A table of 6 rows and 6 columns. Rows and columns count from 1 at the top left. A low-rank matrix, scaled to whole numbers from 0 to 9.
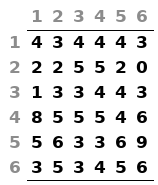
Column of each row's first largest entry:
1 3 4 1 6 6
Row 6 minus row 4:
-5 0 -2 -1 1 0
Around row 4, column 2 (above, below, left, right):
3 6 8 5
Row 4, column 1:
8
